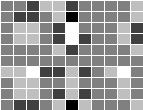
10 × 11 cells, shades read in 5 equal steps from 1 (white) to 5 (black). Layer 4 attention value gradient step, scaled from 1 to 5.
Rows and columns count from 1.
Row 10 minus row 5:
0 1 1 0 0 1 -1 0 0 0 0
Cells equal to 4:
17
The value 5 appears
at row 2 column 6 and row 10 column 6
